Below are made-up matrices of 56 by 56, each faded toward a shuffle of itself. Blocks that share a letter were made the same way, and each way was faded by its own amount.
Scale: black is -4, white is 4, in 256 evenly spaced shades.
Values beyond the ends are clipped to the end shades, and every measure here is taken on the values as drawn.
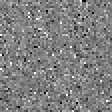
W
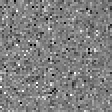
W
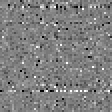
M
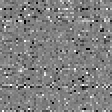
M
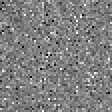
W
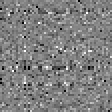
M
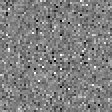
W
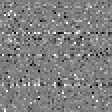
M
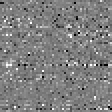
M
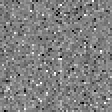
W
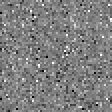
W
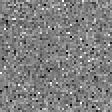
W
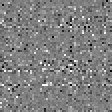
M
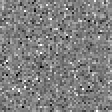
W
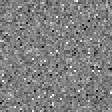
W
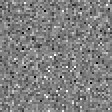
W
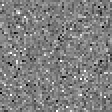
W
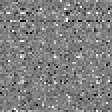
M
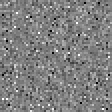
W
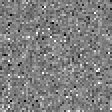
W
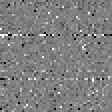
M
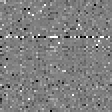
M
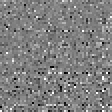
M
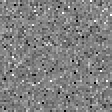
W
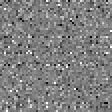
M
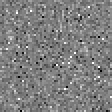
W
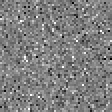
W
